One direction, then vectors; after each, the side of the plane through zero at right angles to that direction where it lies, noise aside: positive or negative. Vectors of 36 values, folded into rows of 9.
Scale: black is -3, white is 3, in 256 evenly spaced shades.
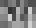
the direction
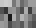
negative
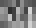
positive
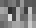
positive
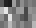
positive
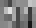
negative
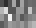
positive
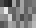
positive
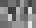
positive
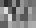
positive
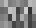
negative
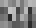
negative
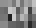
negative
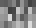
positive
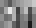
negative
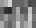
positive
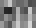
positive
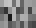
negative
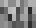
negative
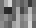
positive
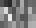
positive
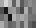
negative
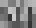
negative
